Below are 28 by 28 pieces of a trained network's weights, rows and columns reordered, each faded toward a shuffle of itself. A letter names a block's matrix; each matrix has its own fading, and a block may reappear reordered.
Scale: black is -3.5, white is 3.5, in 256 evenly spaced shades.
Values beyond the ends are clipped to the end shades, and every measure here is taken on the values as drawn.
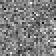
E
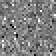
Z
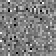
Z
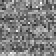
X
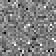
Z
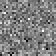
E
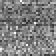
X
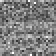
X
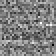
X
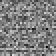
X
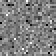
Z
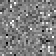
Z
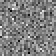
E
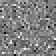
Z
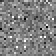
Z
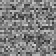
X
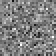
E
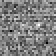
X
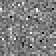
Z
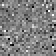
Z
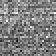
X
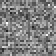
X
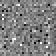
Z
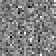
E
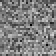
X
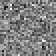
E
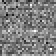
X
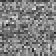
X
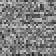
X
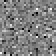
Z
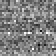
X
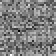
X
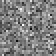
E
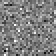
E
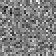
E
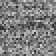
X
